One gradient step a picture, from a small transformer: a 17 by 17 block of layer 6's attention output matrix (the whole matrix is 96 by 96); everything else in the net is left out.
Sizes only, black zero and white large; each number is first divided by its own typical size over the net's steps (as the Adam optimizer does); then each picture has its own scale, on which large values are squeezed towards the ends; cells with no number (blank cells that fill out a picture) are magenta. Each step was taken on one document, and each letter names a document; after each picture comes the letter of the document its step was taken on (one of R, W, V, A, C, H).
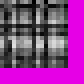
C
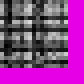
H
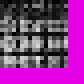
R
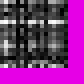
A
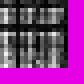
A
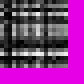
R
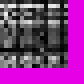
H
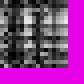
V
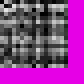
C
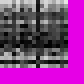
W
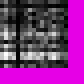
A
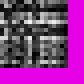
A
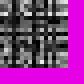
V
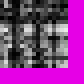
V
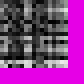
V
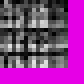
W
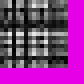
W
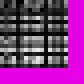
R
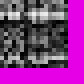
W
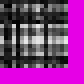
R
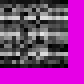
W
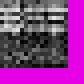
C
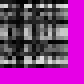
V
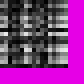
V
